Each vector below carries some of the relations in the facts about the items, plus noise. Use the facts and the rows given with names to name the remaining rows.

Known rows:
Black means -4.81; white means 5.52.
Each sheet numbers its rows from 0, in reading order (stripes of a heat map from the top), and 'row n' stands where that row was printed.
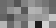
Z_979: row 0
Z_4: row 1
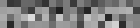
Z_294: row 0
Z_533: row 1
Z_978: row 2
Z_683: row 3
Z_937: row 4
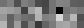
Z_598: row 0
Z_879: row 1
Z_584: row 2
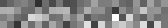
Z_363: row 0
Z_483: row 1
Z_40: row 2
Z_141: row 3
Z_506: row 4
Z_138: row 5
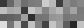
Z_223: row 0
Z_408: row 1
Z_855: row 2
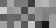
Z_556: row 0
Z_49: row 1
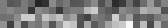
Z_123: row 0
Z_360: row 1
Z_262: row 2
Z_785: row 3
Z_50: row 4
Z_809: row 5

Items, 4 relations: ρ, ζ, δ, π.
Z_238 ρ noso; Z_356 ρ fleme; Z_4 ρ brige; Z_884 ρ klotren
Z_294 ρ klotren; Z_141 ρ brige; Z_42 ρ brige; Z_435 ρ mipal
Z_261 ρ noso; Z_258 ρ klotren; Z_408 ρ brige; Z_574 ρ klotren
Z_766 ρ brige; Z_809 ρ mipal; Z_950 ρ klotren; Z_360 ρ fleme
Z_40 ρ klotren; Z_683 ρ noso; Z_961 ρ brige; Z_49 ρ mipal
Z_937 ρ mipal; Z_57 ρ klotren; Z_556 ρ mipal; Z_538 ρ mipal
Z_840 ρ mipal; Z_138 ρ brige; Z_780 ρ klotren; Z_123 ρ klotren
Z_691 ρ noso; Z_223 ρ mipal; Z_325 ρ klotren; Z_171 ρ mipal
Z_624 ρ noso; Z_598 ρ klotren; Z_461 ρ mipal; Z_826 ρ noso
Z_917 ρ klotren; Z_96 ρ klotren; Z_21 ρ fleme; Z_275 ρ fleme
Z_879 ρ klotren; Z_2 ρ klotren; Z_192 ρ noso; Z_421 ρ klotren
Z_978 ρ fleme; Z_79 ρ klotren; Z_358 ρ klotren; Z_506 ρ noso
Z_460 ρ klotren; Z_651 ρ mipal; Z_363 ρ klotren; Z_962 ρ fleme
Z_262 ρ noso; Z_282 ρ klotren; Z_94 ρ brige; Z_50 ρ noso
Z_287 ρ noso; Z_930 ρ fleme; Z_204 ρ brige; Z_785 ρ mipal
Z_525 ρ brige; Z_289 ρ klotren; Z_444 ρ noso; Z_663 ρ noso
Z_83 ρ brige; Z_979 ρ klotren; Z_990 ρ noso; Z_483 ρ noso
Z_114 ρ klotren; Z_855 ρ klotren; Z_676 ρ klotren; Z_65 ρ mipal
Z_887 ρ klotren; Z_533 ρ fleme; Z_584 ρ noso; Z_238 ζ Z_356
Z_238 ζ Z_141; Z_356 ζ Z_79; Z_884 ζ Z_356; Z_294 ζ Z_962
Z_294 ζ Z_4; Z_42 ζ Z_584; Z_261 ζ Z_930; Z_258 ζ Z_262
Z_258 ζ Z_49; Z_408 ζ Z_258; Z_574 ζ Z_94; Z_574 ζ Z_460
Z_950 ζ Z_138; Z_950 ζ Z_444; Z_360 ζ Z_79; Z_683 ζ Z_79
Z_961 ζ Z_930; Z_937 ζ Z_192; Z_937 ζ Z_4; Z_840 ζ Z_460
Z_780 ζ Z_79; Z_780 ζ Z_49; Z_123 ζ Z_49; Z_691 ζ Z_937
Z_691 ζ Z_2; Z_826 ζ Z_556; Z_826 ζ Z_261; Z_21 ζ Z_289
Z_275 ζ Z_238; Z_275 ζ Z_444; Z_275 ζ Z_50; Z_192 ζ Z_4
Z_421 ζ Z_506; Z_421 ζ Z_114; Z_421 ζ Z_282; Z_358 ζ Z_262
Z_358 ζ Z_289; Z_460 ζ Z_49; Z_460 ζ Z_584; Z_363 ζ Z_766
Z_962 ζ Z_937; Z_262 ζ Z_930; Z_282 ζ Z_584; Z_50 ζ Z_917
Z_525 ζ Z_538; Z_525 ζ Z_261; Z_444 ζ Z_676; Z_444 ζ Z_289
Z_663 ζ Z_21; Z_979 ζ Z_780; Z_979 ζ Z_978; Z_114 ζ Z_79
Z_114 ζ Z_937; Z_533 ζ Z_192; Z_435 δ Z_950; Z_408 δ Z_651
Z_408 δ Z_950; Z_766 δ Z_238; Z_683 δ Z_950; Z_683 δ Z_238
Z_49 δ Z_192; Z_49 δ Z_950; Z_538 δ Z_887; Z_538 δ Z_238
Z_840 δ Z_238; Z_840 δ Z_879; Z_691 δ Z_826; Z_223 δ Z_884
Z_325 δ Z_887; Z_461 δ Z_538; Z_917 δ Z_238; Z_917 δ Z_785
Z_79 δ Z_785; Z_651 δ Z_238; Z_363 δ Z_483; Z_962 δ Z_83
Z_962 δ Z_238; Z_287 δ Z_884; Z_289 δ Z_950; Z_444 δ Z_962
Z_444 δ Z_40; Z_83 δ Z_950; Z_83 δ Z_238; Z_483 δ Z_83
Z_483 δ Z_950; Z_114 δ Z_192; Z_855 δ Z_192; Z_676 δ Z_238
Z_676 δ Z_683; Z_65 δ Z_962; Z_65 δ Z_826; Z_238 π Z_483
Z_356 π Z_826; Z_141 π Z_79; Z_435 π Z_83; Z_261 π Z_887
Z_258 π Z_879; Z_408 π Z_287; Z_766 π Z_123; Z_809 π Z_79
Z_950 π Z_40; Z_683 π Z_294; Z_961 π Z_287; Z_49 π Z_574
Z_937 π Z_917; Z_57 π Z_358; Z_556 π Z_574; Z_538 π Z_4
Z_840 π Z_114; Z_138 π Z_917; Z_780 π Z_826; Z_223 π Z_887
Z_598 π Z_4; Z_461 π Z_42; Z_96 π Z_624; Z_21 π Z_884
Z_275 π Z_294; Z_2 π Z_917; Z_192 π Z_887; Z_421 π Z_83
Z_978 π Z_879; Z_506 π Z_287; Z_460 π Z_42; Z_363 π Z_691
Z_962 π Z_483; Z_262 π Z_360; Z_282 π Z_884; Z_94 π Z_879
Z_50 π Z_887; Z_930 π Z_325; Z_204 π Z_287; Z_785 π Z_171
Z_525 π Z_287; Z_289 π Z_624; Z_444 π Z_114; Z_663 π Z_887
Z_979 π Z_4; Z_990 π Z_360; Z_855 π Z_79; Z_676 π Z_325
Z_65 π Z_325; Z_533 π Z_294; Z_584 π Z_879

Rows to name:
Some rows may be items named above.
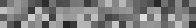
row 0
Z_435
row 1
Z_962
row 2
Z_114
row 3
Z_676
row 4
Z_94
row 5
Z_533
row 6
Z_930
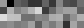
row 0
Z_691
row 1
Z_887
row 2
Z_294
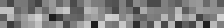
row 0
Z_651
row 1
Z_444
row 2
Z_785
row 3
Z_4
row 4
Z_930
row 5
Z_358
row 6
Z_79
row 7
Z_42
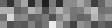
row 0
Z_917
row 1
Z_950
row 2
Z_289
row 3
Z_325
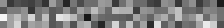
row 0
Z_624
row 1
Z_356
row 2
Z_483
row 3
Z_840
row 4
Z_223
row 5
Z_884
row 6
Z_325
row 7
Z_261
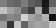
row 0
Z_171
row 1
Z_238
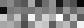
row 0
Z_584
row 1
Z_287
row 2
Z_192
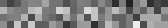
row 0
Z_358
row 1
Z_766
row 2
Z_651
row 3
Z_83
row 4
Z_950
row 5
Z_826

